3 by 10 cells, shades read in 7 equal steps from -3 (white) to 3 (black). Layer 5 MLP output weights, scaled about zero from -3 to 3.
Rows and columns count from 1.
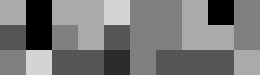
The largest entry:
3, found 3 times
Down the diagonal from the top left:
-1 3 1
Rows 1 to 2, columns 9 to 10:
3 0 | -1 0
